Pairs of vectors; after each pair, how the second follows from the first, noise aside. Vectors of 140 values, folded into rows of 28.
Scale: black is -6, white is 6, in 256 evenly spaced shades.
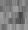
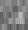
negated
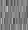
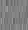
shrunk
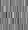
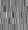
negated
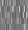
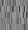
negated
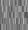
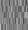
negated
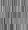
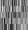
scaled up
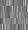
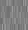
shrunk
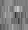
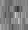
negated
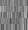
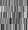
scaled up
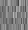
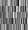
scaled up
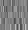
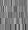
negated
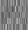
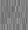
shrunk
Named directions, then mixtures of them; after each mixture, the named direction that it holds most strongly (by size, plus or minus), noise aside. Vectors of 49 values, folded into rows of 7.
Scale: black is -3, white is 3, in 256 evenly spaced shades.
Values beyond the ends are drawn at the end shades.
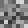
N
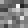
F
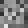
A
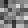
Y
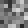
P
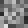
A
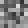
F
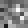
F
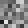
P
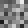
P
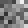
N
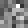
F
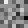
N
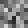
Y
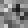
F
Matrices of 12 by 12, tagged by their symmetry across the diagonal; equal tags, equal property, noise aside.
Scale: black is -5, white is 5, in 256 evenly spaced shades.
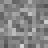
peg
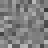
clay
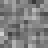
clay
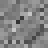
peg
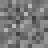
peg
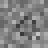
peg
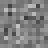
clay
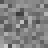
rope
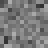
peg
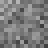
peg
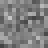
rope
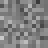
clay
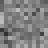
rope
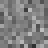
rope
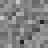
peg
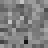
rope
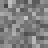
rope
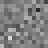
clay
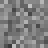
rope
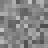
peg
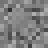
peg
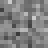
clay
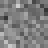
clay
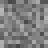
clay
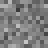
rope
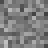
rope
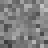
clay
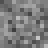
peg
